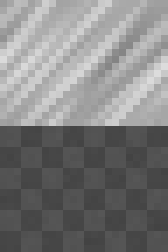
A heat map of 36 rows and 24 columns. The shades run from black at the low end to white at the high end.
The table splits into 2 rows of 1 panel. Panel 1,1: high, slanting up to the right. Panel 2,1: low, checkered, faint in contrast.
